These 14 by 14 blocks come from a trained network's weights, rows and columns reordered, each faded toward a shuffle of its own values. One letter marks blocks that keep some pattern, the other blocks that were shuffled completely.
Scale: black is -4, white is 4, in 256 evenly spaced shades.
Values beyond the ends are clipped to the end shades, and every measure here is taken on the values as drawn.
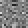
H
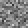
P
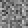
H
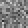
P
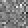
H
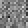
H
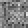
H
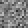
H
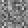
H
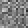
H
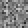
P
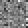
H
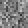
H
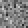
P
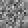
P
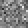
P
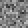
P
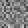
H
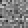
P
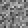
P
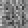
H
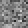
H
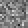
P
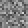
H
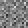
H
